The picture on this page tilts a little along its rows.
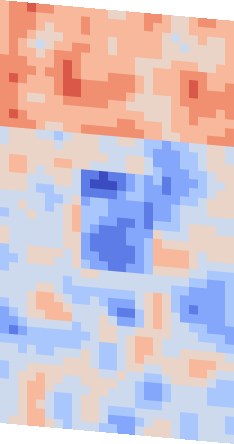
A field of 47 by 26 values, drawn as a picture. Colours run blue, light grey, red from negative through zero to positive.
In the centre lies a patch that is lower than the rest. The centre is the ninth with the lowest average. A horizontal seam about 30% of the way down splits the table, and the top part is higher. The field is mottled with small blotches.
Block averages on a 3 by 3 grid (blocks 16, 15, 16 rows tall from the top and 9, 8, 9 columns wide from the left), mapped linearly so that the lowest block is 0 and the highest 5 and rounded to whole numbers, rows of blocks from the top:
554 / 302 / 222
